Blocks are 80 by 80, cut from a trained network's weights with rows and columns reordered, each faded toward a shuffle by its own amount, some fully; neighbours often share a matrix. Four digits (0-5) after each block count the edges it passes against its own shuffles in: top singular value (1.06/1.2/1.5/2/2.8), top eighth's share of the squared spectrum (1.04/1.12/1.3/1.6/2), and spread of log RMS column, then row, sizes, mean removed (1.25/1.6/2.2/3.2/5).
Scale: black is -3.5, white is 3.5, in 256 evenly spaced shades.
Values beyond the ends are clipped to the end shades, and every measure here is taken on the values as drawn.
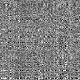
3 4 2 3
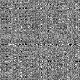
3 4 2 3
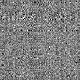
3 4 1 2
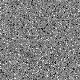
2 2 0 1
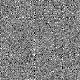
3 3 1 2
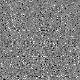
3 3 1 2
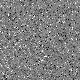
0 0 0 0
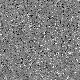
1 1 0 0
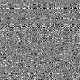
4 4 0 4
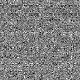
3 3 1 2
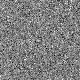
0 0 0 0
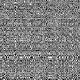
4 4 2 3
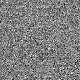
3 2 1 1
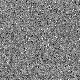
1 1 0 0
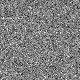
0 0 0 0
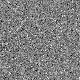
0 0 0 0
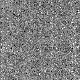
2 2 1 1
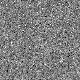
0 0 0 0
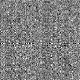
3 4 1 2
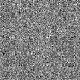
3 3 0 2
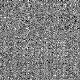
3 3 1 2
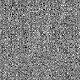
3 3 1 2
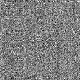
3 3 0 1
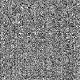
3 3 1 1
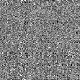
3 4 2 2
